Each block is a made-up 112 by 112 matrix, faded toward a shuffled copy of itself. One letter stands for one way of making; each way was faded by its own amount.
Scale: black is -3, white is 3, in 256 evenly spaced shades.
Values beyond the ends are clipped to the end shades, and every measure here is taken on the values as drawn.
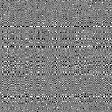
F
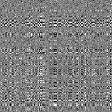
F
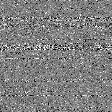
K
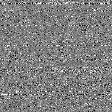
K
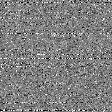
K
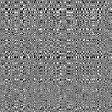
F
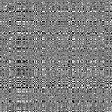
F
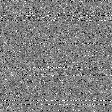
K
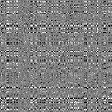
F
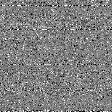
K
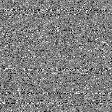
K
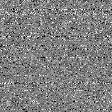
K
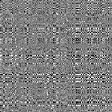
F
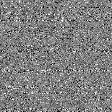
K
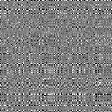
F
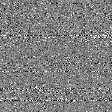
K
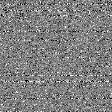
K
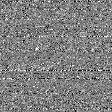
K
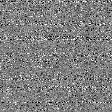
K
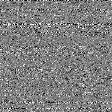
K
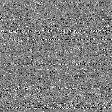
K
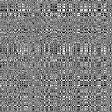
F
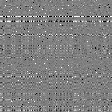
F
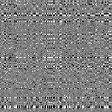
F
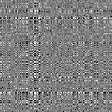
F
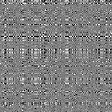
F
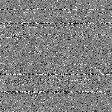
K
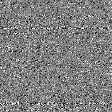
K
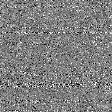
K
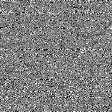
K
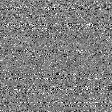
K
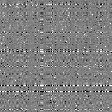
F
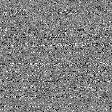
K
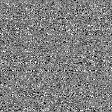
K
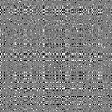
F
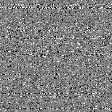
K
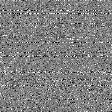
K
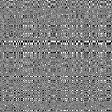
F
